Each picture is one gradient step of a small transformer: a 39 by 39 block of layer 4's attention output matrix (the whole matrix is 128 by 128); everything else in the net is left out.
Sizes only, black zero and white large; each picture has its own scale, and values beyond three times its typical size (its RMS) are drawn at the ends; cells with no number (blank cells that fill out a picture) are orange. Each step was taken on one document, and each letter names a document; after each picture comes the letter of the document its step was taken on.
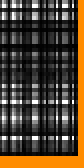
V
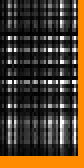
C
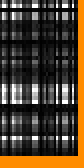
V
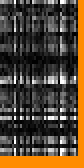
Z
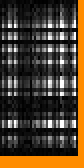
C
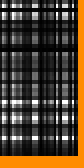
V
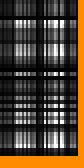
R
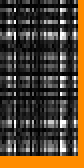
Z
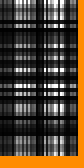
R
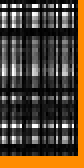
V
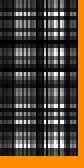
R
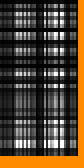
R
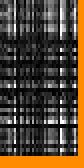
Z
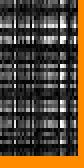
Z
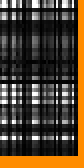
V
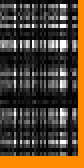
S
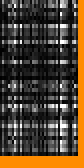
S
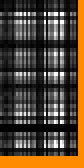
R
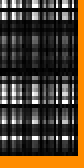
V
